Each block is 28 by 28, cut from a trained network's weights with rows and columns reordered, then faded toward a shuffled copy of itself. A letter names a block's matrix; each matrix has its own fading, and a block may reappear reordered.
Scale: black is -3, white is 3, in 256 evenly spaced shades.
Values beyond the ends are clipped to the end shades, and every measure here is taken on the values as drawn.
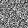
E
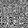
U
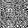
U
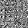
U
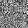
U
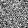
E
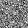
E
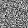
E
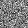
E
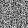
E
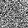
E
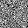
E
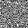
U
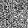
U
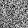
E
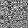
U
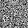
E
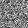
E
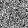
E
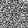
U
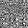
U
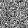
U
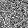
E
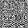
U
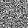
U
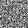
E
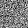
E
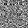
U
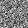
E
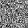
U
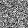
E
